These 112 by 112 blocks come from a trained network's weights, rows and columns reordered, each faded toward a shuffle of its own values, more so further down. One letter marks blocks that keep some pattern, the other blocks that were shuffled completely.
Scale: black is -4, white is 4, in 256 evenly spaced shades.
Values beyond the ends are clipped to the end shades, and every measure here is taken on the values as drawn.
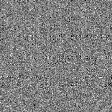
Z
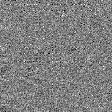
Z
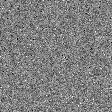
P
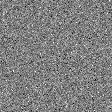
P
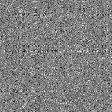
Z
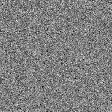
Z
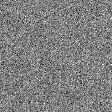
Z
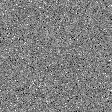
P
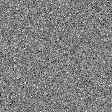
P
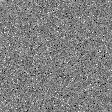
P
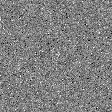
P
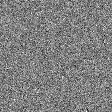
P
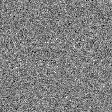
Z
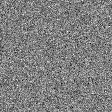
P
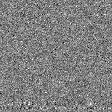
Z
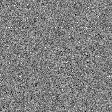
Z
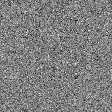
Z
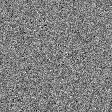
P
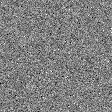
P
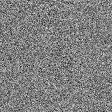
Z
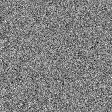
Z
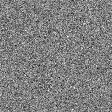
Z
